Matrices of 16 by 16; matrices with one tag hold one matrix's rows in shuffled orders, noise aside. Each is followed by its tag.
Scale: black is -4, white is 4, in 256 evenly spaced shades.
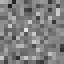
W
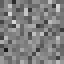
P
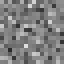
W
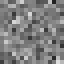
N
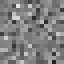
N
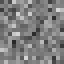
N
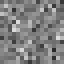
N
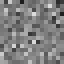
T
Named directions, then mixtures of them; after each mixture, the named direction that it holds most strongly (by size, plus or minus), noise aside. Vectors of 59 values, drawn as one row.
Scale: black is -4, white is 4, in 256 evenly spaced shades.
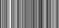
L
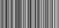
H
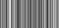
L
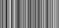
H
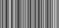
H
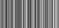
H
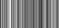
L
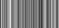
L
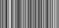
H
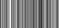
L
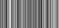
L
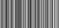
H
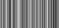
H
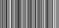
H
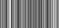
L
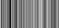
L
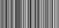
H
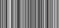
L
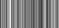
L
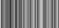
L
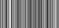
L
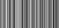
H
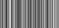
H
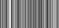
L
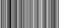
L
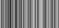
L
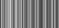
L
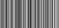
H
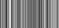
L
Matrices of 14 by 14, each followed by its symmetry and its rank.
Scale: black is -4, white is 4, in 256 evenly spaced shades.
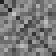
symmetric, full rank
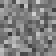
neither, full rank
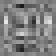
antisymmetric, rank two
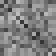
symmetric, full rank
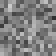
neither, full rank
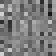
neither, rank three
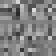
neither, rank three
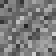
symmetric, full rank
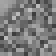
symmetric, full rank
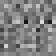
neither, rank three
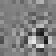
antisymmetric, rank two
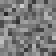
neither, full rank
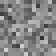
neither, full rank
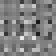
antisymmetric, rank two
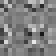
antisymmetric, rank two
